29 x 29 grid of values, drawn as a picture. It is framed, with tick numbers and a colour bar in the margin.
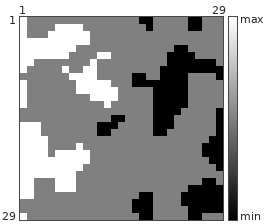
The top left is the roughest part. On average the colour sits 50% of the way up the scale. The field climbs toward the left. The bottom middle is the calmest part. The field is mottled with small blotches.
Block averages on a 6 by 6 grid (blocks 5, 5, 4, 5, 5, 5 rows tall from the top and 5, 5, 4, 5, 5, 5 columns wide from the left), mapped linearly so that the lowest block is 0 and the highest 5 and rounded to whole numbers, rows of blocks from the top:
453222 / 444211 / 334303 / 432322 / 553332 / 333220
